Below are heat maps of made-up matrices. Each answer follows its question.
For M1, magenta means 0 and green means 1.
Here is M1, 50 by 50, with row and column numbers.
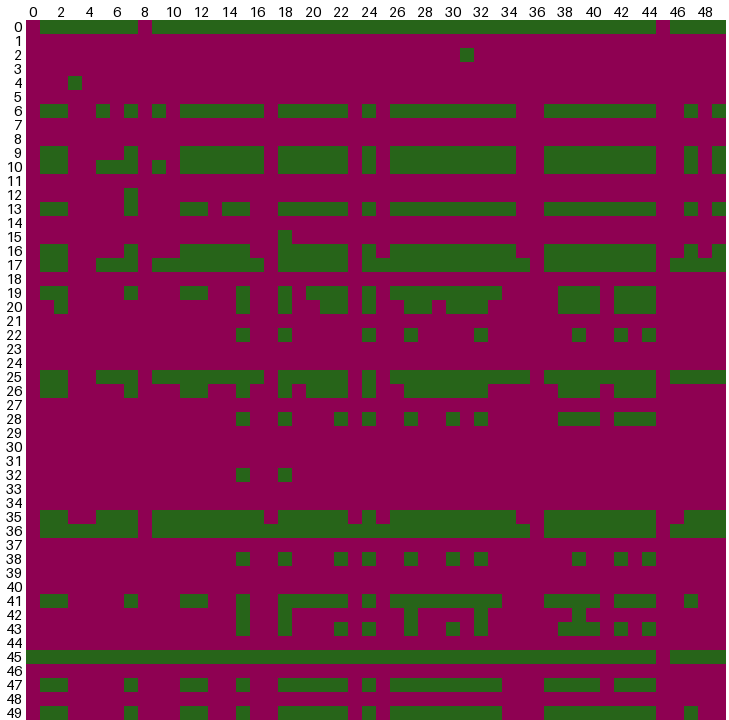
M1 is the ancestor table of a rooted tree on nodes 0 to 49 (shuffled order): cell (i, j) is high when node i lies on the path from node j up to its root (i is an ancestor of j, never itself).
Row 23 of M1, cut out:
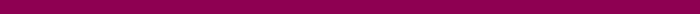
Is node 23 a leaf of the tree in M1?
yes
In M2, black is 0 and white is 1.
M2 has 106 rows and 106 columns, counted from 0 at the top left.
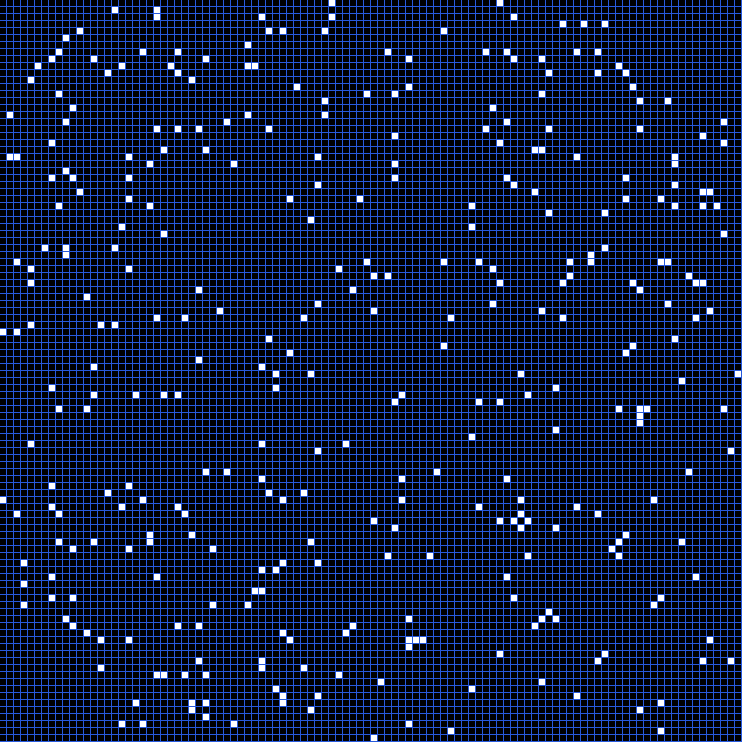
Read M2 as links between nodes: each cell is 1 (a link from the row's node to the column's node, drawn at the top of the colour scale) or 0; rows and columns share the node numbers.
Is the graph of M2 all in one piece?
no
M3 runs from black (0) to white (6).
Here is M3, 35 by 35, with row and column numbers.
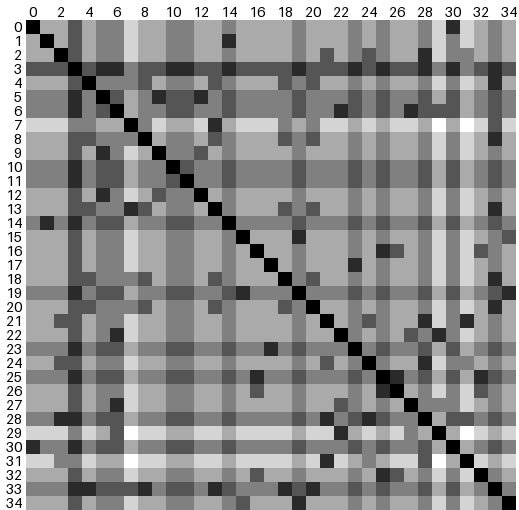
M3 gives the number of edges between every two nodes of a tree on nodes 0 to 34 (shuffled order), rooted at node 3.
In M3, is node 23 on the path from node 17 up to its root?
yes
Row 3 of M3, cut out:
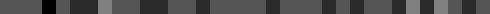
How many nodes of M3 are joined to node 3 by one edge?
11
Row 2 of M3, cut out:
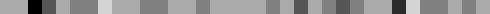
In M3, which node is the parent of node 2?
28
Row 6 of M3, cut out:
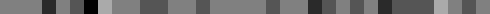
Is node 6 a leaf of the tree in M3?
no
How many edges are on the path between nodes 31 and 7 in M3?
6
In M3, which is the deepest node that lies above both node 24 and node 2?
28
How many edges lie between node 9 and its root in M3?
2
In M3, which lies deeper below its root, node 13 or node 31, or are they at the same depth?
node 31
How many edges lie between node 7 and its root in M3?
3
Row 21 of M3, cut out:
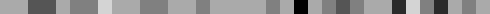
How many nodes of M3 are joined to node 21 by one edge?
2
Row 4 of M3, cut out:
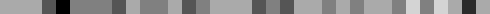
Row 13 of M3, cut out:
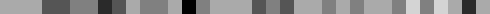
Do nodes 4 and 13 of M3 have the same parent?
yes
